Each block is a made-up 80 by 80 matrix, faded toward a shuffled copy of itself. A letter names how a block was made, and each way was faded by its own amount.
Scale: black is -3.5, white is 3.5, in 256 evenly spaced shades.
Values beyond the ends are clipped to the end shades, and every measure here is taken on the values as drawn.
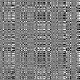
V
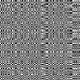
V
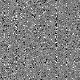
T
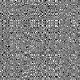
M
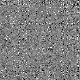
T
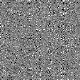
T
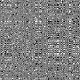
M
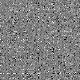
T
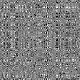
M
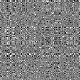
M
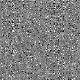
T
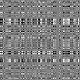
V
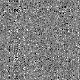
T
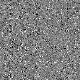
T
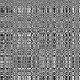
V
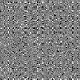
M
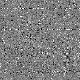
T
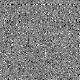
T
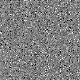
T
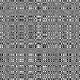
V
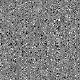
T
